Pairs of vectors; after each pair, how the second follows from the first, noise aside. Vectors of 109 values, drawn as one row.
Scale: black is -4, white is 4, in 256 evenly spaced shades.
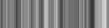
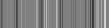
partly zeroed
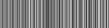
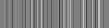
partly zeroed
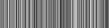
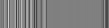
partly zeroed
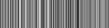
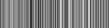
reversed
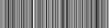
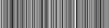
reversed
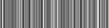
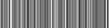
reversed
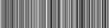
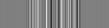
partly zeroed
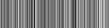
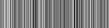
reversed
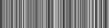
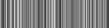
reversed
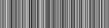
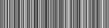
reversed
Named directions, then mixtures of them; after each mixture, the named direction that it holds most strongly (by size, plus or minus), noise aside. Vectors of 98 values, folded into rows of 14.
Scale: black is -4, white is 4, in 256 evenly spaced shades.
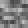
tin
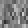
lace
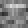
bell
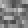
tin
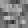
tin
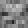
bell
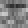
bell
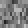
lace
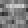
bell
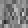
lace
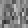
lace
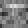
bell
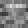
bell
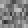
lace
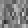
lace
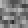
tin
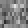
lace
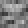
bell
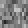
lace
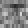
bell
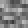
tin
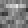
bell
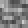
tin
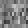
lace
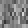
lace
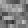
tin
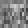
lace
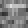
bell
